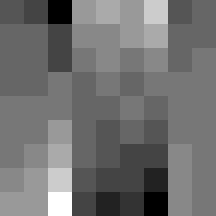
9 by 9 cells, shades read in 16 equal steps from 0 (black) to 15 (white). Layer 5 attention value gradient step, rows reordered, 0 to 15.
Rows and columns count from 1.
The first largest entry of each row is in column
7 7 5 3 1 3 3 3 3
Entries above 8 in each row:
4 2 0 0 0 1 1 2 3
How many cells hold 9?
7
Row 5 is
7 7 7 6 6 7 6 7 7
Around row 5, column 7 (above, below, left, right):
7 5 7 7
